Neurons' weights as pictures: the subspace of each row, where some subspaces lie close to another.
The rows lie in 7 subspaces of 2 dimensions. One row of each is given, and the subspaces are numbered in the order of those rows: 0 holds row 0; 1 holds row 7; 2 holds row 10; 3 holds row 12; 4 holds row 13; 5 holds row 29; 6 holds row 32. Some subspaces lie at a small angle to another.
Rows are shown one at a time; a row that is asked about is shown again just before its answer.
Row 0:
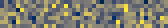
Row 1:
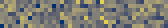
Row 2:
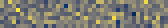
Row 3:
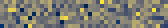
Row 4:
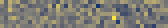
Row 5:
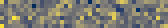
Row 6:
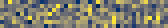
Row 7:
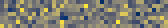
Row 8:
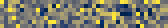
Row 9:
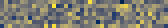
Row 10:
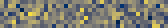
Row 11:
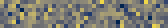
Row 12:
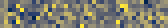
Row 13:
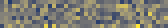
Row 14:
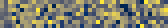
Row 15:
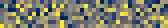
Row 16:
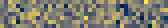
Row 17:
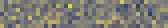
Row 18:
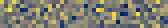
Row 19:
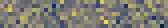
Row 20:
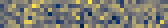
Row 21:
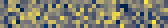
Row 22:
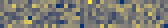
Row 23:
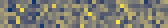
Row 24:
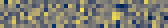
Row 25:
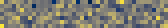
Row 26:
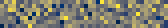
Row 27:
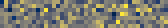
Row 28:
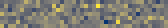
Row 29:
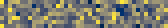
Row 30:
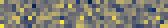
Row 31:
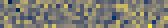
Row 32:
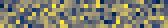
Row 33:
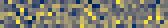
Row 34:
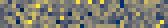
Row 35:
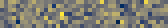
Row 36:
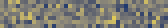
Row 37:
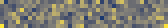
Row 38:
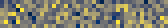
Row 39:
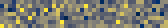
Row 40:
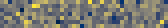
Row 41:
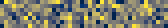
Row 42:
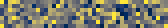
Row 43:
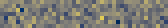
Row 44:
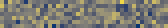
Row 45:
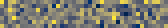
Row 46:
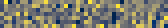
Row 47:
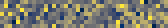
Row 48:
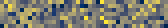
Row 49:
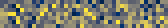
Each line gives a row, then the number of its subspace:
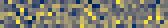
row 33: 0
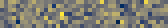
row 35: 4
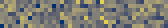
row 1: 6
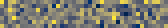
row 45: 5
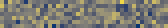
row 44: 4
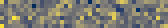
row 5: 5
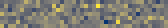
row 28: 6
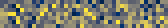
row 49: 0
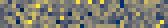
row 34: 2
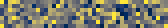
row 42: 5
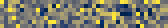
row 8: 5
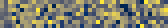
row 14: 4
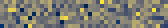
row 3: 1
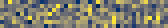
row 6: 0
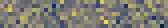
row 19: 6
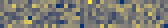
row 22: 4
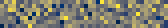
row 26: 1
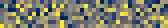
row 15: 1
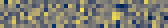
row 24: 2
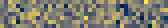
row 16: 3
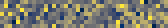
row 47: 2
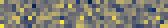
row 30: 5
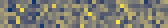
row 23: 3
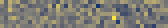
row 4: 5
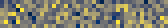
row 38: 0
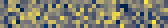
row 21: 3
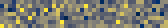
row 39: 1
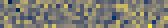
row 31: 3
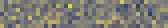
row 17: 4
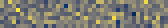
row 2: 0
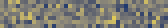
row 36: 3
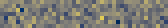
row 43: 0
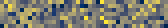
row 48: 6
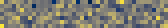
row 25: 5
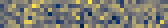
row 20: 3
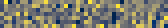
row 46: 2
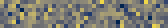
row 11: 2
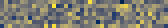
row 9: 4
